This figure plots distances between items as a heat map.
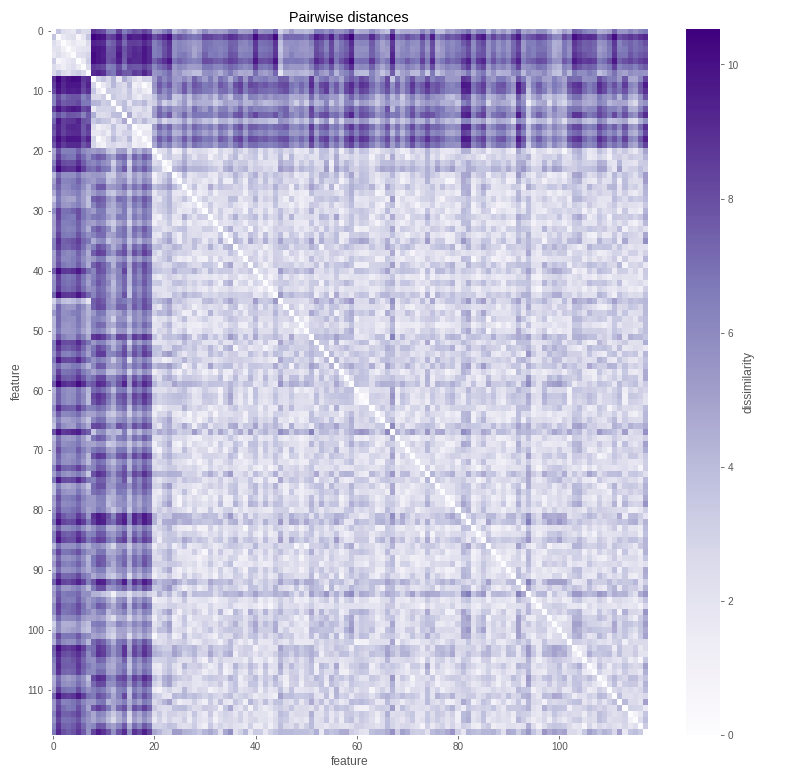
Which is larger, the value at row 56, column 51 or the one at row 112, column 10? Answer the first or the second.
the second
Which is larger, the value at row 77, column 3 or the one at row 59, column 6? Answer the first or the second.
the second
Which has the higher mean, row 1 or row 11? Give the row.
1
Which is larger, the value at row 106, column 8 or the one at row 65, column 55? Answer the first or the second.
the first
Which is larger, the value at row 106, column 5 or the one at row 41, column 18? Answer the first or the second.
the first
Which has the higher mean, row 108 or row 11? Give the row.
11
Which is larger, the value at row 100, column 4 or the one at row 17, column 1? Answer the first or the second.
the second
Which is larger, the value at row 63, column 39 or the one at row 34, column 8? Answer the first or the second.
the second
